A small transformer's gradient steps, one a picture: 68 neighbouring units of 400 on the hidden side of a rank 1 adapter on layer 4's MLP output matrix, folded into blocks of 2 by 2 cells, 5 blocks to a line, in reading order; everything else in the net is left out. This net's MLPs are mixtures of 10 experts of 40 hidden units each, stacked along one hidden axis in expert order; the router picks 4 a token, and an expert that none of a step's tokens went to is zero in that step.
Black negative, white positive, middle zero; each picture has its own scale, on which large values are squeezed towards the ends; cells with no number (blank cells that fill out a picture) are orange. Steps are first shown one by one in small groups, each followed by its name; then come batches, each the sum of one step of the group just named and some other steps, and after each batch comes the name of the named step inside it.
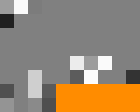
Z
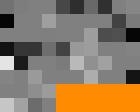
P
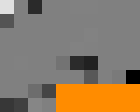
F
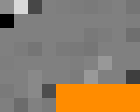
Z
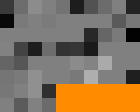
Z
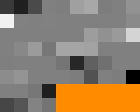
F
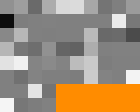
P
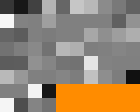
F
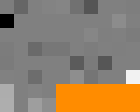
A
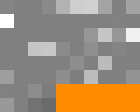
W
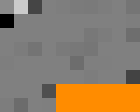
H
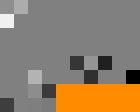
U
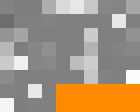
A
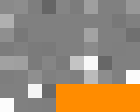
U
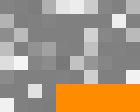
W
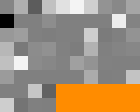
H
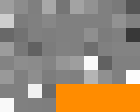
U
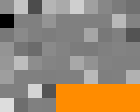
H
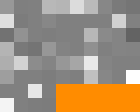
W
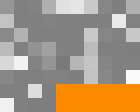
W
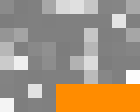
A
